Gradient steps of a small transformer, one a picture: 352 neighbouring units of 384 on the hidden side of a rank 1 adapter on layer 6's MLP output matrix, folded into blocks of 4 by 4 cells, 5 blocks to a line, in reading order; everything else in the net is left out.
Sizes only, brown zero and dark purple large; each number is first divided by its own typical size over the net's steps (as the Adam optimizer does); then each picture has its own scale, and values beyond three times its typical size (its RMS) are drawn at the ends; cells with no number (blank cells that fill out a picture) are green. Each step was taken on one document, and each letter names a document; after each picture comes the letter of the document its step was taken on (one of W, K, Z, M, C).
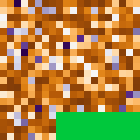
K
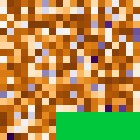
K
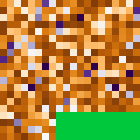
K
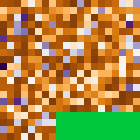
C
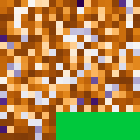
C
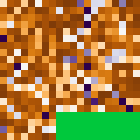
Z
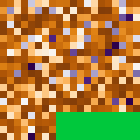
K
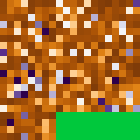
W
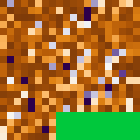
Z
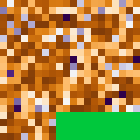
C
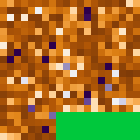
Z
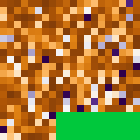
Z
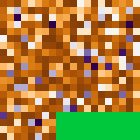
C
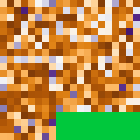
K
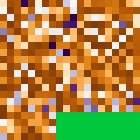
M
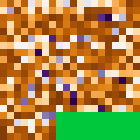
K
